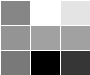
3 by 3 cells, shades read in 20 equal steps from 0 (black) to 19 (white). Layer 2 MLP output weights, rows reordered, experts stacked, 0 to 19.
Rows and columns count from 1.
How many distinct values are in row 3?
3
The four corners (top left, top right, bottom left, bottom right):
10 17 9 4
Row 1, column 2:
19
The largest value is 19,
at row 1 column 2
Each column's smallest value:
9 0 4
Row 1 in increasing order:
10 17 19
